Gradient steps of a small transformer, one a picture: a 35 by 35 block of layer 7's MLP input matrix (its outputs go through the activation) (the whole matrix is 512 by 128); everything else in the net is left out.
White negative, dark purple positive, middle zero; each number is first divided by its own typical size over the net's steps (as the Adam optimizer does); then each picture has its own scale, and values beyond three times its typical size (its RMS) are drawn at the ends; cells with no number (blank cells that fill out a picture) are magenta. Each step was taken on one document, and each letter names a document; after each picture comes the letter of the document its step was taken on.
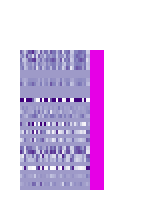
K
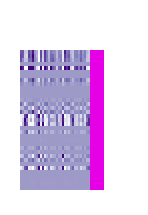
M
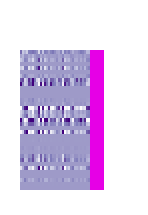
M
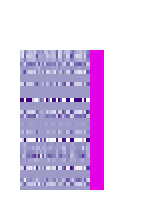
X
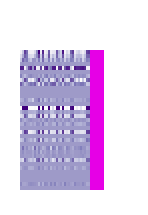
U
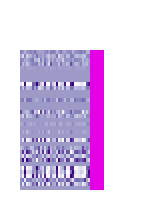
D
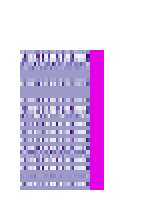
K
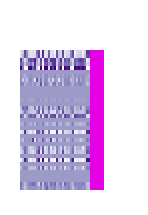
U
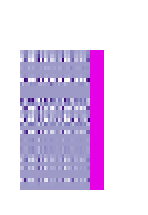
M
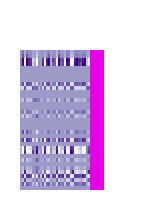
D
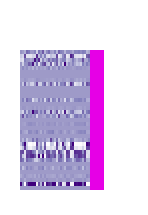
X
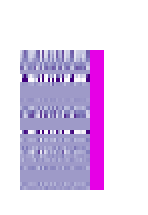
U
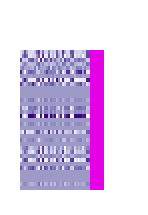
U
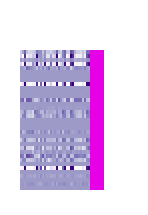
X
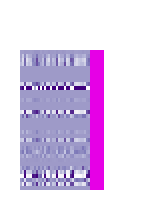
D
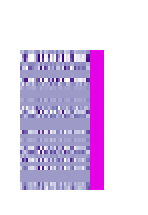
U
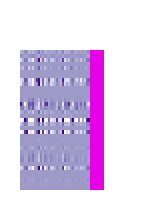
M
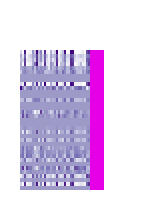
D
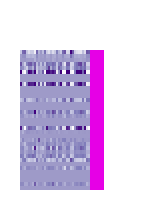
X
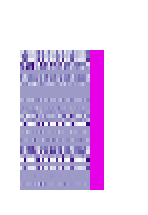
K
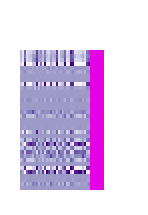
X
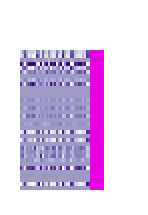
K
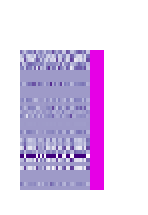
X
